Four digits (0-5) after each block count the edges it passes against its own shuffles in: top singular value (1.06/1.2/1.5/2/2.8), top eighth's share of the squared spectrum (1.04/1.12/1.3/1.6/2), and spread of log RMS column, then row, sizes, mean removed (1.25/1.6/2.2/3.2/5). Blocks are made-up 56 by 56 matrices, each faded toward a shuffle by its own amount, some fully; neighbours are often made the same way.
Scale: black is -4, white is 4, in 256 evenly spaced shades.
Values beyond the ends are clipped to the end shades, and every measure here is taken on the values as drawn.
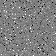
0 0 0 0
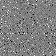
2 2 0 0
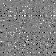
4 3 1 2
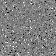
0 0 0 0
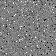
0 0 0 0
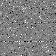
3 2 0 1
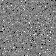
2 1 0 0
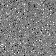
1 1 0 0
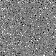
1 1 0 1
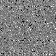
2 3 0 2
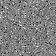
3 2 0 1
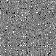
3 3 1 1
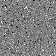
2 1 0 0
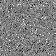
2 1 0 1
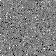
1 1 0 0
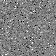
1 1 0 0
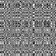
5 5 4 4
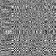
4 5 3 3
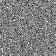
2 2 0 0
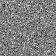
2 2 0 0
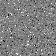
0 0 0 0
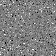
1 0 0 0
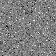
1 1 0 0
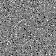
0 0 0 0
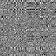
4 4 2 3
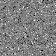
1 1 0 0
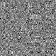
3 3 1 1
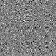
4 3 2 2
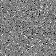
0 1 0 0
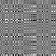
5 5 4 4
